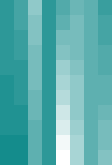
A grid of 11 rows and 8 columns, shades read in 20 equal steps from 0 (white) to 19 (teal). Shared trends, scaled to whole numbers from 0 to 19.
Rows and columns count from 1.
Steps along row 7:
down down up down up up same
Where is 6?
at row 7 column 5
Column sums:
195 187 125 187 77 104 143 144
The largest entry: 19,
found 4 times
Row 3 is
17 16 10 17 11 11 13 15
